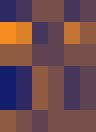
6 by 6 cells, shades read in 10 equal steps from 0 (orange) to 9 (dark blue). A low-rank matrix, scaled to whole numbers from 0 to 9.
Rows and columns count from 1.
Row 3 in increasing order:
4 4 5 5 6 6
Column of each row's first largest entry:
1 3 3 1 1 3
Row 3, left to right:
4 4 6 6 5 5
